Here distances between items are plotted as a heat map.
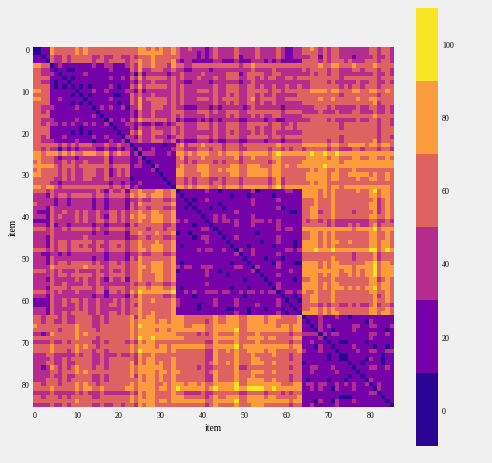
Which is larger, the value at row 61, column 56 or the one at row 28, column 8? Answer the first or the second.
the second
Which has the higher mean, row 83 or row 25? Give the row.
25
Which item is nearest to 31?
23
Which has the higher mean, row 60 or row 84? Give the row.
84
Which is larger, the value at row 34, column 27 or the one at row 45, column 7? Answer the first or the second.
the first
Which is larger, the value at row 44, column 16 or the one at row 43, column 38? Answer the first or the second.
the first
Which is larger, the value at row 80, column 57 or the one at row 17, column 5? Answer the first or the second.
the first
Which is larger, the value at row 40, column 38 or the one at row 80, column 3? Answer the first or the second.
the second
